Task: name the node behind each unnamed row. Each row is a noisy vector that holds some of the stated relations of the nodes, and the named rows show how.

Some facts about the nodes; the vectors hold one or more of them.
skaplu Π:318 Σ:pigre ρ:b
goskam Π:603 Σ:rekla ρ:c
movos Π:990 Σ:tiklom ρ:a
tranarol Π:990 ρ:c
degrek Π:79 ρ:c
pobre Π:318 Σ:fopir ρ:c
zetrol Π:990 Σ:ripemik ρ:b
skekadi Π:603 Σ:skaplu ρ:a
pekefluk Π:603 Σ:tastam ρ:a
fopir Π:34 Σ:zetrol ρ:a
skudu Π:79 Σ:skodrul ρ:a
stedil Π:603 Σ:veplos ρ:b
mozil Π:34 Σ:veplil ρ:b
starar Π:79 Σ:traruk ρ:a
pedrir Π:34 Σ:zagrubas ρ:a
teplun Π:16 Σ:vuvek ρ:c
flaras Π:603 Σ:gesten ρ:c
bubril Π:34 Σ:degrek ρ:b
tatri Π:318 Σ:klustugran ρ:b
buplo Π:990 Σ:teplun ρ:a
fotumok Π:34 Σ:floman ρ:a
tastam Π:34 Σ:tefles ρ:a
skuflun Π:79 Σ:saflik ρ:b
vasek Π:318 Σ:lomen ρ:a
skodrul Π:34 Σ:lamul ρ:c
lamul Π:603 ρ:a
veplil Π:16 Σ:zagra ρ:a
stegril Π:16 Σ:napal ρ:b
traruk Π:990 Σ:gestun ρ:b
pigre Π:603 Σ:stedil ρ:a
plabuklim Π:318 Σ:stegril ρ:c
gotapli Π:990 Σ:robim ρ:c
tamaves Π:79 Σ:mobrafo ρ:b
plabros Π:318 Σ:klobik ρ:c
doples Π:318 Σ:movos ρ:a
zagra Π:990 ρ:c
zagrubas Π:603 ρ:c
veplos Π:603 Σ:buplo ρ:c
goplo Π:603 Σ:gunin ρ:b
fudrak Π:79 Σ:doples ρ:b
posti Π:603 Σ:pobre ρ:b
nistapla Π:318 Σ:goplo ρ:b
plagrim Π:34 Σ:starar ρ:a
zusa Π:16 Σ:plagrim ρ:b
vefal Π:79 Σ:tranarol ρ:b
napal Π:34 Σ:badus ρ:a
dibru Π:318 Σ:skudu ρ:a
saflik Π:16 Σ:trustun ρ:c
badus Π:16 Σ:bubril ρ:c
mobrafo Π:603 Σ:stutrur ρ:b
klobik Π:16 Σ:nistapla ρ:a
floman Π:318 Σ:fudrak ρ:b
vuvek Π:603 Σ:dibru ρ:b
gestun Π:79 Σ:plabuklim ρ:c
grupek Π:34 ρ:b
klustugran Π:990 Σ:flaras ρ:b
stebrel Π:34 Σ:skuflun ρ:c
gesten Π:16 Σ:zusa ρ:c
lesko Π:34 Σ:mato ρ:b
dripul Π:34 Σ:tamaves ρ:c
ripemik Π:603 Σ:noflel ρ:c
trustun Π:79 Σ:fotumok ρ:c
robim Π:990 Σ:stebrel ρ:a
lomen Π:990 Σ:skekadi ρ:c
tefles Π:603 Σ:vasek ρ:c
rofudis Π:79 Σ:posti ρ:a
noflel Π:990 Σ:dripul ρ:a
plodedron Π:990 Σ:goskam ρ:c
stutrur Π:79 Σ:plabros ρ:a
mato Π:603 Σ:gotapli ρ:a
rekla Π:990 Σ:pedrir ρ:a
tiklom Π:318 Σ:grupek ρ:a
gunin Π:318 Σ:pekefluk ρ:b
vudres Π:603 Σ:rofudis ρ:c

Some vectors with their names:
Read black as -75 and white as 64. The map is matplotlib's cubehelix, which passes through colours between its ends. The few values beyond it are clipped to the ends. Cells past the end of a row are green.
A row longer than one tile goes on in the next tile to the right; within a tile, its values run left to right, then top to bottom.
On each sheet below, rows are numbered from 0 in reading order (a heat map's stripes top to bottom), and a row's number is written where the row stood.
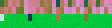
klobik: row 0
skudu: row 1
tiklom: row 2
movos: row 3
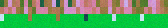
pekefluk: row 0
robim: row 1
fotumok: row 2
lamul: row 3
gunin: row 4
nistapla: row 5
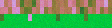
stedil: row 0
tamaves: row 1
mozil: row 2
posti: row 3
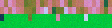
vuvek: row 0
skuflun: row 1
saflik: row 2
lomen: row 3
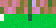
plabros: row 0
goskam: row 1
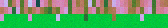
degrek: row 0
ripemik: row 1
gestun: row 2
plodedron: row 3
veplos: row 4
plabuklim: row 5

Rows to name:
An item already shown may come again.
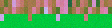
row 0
mobrafo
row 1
bubril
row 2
gesten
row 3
zusa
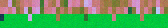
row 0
dibru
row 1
plabuklim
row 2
zetrol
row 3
skodrul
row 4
noflel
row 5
stegril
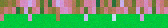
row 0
noflel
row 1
flaras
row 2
veplos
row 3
gesten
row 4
tastam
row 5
badus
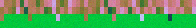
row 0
tatri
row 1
fopir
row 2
mobrafo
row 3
tatri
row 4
vudres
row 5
stutrur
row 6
lamul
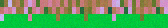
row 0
vasek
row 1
pobre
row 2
klustugran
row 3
lesko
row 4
degrek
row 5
rofudis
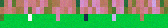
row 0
veplil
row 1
plabros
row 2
skekadi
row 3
vuvek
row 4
gesten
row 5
skaplu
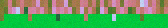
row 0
skuflun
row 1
pigre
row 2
buplo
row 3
traruk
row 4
dripul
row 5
teplun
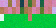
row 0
tefles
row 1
napal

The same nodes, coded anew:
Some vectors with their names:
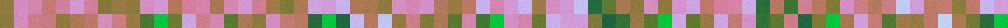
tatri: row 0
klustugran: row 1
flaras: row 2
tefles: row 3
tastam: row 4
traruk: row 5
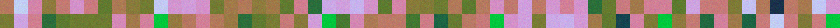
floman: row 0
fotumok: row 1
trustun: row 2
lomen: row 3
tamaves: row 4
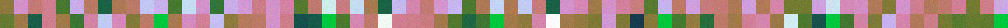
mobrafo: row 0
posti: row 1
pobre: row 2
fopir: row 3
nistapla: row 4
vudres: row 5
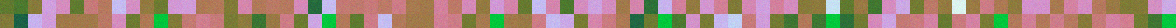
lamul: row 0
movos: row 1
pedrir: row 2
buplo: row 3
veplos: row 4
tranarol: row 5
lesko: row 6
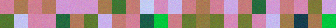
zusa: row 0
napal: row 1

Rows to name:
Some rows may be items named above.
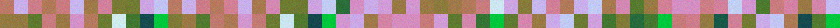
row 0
goplo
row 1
goplo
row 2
skaplu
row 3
teplun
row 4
stegril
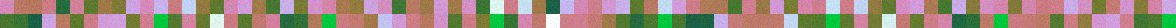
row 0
stutrur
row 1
ripemik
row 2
pigre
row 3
pobre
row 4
klobik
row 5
ripemik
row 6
bubril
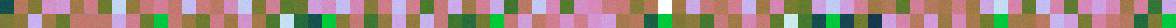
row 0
grupek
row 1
gunin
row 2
badus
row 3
stedil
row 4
goplo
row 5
plabros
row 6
buplo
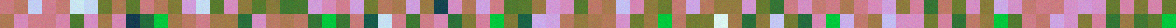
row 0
vuvek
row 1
skuflun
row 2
dripul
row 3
lamul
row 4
noflel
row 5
skekadi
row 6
skodrul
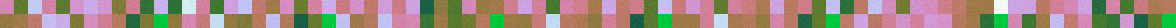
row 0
buplo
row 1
zetrol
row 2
vasek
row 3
rofudis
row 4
rofudis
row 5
stedil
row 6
pekefluk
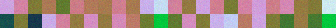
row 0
plabros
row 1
veplos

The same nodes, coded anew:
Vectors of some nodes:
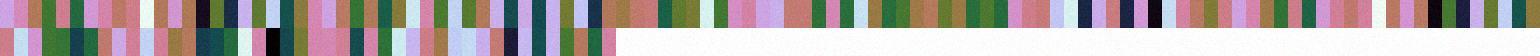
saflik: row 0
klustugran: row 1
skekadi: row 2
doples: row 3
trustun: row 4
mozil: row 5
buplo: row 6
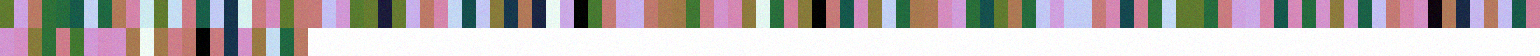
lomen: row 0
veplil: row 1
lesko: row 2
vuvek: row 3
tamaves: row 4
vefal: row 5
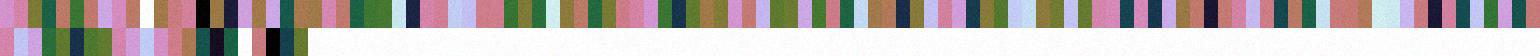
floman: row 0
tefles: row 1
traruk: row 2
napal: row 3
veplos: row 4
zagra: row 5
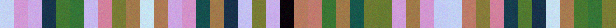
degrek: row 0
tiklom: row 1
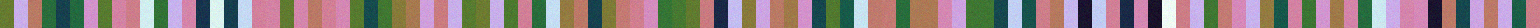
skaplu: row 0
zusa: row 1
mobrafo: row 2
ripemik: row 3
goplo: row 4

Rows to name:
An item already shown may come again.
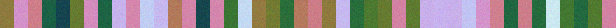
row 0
stedil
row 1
lamul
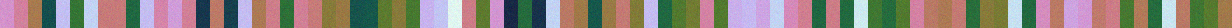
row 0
klobik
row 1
grupek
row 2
lamul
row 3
pekefluk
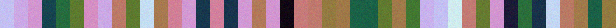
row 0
bubril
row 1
grupek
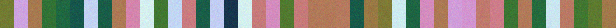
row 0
lomen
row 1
pekefluk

